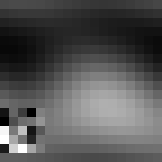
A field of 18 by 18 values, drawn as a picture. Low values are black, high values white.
The top middle is the smoothest part. On average the colour sits 30% of the way up the scale. Values change most from cell to cell in the bottom left. In the bottom left lies a patch that is rougher than the rest.
